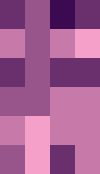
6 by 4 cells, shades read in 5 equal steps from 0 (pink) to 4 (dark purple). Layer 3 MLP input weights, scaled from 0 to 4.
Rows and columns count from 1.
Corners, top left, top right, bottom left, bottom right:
3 3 2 1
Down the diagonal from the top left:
3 2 3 1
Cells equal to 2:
6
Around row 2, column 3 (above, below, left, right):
4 3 2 0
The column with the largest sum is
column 3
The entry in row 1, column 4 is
3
